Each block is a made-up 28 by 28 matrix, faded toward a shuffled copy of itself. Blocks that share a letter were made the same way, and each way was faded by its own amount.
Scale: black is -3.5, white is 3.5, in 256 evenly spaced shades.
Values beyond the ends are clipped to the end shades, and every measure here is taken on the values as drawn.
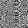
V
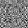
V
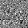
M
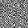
V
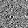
M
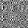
V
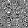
M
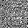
M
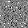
M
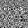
V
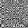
V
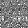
M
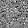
M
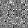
V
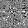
M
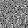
M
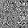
M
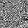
M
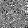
M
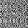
V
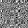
V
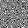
M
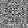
V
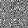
V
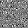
M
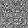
V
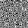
M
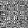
V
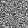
M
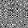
V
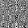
V
